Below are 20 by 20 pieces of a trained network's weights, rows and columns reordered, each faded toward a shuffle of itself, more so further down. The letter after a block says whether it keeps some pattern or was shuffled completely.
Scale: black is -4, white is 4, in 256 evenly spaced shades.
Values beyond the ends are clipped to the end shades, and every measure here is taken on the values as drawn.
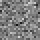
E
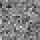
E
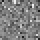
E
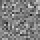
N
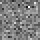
E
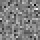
E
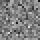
E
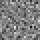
E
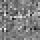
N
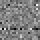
N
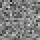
E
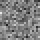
E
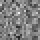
N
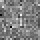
N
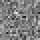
E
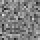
N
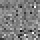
N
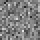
E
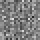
N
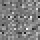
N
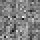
N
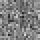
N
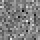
E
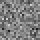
E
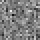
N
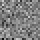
N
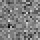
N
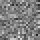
N
